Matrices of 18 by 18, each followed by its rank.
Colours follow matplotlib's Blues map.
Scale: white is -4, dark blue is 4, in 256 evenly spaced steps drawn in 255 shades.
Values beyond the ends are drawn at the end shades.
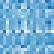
three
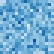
full rank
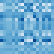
two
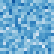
full rank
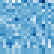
three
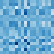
two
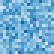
full rank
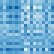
two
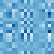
two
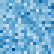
full rank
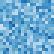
full rank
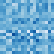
three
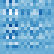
two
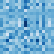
three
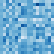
three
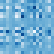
two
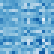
three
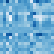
three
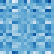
two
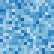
full rank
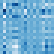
two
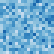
full rank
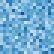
full rank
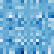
three
